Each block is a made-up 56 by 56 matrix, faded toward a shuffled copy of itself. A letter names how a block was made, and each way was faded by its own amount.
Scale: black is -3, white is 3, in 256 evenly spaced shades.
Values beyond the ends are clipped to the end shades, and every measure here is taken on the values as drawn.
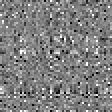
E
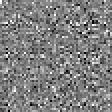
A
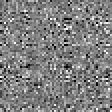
A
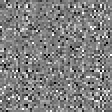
E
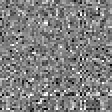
E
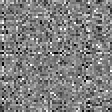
E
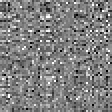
E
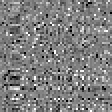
E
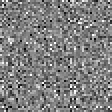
A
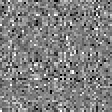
E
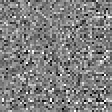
A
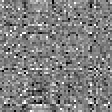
E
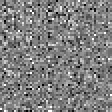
A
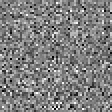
A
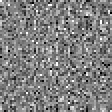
E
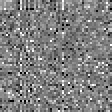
E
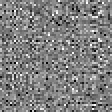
E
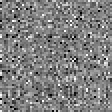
E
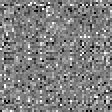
E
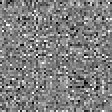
A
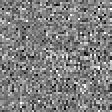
A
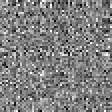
A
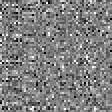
A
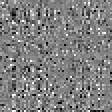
E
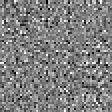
A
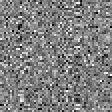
A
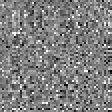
E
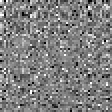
E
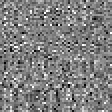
A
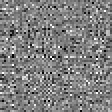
E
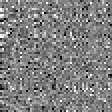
E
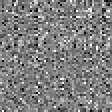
E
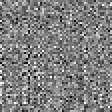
A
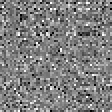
A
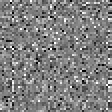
A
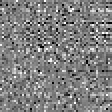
E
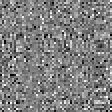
E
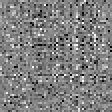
E
